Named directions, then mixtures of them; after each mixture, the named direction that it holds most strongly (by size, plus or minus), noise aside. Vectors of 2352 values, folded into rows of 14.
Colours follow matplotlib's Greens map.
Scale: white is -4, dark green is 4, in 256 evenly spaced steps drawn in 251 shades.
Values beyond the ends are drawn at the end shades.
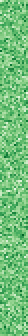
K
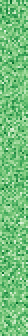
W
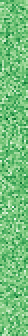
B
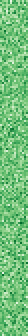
W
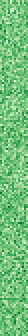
W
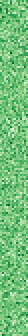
W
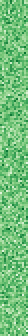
W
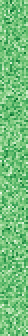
B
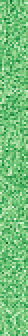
B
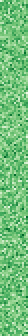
K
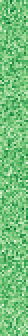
W
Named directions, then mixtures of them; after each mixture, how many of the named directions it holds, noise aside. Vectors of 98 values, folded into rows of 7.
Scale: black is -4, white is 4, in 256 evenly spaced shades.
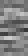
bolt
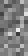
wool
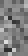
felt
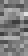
two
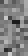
three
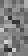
one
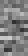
two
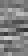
one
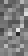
one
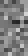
three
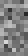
three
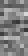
two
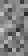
two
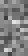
three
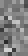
one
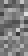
two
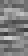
one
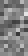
two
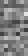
two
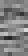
one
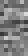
two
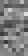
three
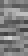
one
